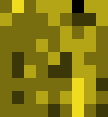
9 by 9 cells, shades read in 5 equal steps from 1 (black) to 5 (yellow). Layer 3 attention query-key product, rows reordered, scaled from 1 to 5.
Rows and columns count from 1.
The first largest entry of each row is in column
2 1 6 4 5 3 7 7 7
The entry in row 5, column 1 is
3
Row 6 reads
3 2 4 3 2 2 4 4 3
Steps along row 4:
same same up down up same same down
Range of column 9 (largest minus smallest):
2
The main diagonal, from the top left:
3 3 3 4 4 2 5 4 2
